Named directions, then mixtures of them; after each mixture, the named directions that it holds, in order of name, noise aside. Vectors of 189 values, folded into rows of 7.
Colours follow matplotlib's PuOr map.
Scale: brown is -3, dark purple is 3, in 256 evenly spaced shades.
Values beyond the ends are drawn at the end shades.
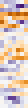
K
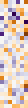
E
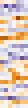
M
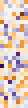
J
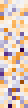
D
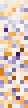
D, J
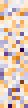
D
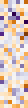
E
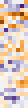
J, K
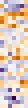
D, K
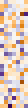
D, J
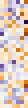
E, K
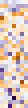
D, K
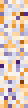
D, J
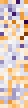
E, M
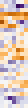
K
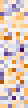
D, M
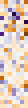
E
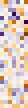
E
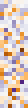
D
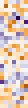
E, M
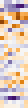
K, M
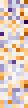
E, K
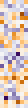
J, M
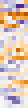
K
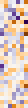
D, E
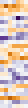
M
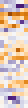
K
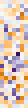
D, J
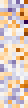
E, K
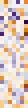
E
